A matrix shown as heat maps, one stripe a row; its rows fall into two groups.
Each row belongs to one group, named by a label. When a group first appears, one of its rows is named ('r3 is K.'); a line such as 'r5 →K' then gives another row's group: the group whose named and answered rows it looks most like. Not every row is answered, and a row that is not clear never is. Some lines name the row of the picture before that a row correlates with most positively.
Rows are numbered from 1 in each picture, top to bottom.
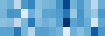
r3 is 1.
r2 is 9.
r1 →1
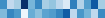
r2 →9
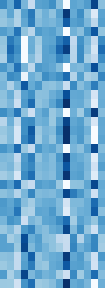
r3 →1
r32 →1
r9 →9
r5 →9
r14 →1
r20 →1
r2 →1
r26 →1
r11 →1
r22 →1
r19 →1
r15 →1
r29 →1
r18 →1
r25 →9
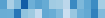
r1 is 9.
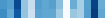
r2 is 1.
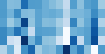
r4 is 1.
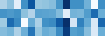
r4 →1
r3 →9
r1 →1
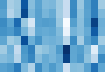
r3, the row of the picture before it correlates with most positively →2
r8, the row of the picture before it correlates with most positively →2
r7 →1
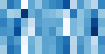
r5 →9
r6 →9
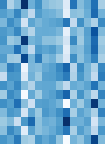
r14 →1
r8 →9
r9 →9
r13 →9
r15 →9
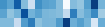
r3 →1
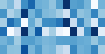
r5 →1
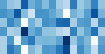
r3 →9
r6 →9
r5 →1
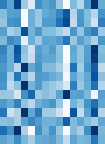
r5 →9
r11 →1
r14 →1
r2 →9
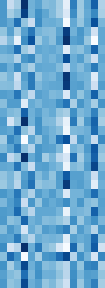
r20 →1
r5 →1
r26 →9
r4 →1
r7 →1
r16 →9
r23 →9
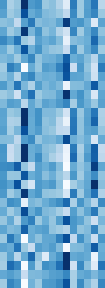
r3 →1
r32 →9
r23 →9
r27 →9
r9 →1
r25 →1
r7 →1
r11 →1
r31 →9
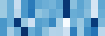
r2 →1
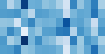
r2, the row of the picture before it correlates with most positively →3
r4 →9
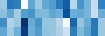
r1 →9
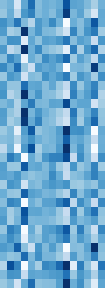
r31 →9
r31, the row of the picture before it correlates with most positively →1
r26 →9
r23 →9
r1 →1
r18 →9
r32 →1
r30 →9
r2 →1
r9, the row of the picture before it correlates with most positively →1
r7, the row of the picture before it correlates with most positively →1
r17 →1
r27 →9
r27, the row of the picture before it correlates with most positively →1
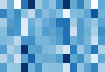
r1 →1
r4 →9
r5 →1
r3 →9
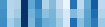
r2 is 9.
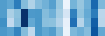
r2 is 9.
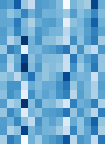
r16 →9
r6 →9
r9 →1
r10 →9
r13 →9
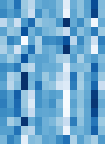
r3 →1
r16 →9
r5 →9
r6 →1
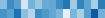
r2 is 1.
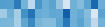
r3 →1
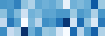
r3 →9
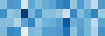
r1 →9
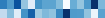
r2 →1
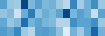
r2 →1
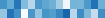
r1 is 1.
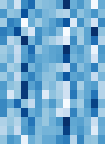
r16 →9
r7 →1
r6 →1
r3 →9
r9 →1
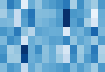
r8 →9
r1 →9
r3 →1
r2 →1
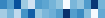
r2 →1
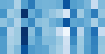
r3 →1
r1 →1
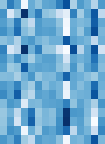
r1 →9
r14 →1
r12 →9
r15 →9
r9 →1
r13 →1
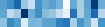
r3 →9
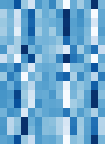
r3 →1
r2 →1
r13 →9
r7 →1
